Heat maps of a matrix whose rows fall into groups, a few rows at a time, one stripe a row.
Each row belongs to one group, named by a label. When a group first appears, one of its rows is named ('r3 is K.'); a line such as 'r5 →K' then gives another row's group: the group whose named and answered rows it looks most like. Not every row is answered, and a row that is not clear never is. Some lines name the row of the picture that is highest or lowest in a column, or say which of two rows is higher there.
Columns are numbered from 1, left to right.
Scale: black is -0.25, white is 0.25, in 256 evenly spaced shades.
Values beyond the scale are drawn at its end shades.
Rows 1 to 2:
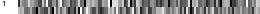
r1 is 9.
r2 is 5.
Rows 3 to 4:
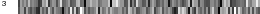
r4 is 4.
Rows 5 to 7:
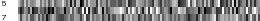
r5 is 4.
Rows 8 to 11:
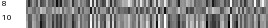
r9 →4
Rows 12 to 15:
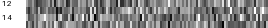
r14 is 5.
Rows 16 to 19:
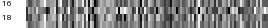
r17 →9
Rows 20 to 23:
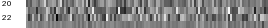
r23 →4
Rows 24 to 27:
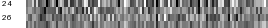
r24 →9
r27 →9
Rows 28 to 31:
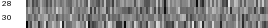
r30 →4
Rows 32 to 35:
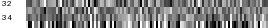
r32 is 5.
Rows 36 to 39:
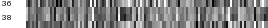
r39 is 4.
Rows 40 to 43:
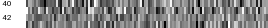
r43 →4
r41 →5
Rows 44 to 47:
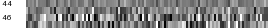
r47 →4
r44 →9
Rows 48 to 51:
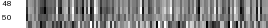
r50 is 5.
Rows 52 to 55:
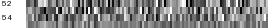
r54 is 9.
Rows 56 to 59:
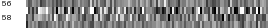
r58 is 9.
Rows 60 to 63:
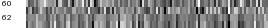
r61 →4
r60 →5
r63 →9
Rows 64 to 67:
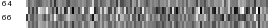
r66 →9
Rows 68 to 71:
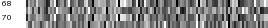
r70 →9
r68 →9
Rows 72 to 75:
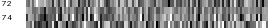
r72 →9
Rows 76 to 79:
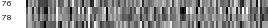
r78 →4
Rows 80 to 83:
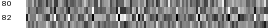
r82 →9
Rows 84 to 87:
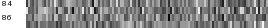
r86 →9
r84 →9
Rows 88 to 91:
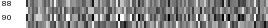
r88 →9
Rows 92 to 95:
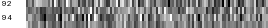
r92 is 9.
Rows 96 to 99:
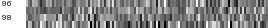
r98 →5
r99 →4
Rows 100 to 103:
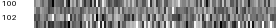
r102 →5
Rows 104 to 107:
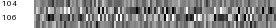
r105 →4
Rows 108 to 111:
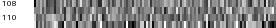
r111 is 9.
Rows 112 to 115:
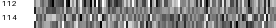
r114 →5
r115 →9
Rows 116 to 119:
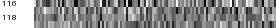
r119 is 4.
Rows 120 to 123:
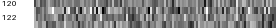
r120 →4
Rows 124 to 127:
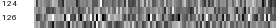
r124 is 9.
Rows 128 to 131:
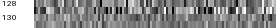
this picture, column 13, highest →128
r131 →5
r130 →4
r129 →4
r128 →9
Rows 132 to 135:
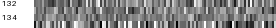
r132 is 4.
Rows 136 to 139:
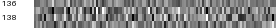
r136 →5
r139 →9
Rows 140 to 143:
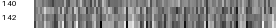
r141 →9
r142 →9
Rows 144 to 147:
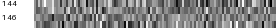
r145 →5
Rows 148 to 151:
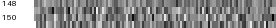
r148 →9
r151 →5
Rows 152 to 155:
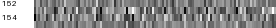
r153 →9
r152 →4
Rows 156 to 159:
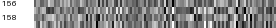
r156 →4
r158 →4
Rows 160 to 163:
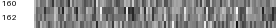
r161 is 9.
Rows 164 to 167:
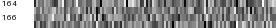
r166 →5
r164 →9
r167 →4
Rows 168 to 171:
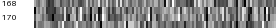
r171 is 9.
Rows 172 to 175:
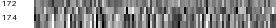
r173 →9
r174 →5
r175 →5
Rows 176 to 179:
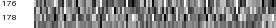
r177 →4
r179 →9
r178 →9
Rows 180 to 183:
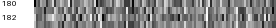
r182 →5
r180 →5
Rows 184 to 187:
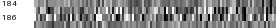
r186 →5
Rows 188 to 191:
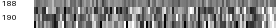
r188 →5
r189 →4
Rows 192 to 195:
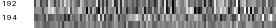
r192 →4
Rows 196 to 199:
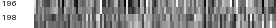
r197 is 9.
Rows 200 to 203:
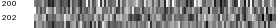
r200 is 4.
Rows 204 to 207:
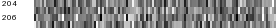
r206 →9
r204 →9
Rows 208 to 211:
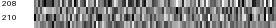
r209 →9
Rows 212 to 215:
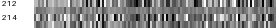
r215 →5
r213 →5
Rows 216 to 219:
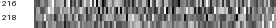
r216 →5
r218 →9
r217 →4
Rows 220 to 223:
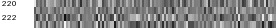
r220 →5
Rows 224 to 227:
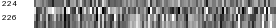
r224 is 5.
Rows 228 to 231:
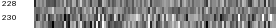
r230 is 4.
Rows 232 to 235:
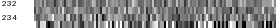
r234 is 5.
